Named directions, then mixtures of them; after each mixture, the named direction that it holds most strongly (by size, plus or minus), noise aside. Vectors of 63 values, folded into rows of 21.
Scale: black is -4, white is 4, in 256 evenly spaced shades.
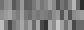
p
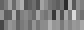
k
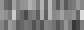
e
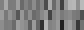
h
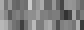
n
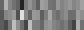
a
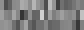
e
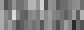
e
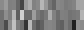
a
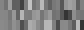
n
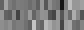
h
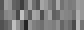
a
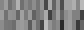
h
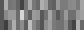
a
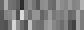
a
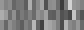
n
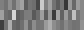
k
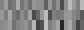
h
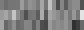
e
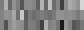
h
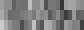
n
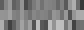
p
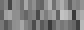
n
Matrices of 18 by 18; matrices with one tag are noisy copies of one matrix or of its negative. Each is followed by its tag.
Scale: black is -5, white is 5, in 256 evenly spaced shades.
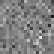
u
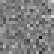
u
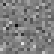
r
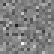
r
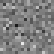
r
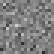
r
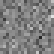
u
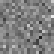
u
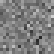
u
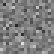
r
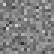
r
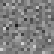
r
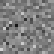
r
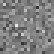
r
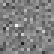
r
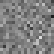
u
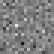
r
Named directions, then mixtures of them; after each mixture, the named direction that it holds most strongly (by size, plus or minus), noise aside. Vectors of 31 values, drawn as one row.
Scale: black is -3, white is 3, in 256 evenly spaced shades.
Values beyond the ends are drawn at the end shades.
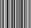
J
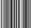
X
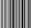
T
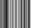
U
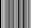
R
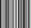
R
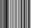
U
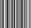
J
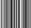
X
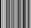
R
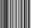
U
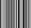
R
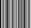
R
